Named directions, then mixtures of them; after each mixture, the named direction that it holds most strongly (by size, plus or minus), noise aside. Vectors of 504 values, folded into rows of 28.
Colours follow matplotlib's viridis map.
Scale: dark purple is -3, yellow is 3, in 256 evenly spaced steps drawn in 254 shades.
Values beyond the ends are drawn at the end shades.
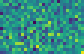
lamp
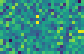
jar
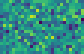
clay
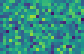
clay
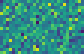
jar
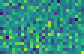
lamp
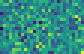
lamp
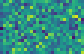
clay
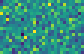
lamp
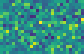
clay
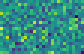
lamp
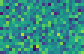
lamp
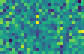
jar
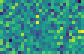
jar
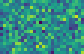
clay
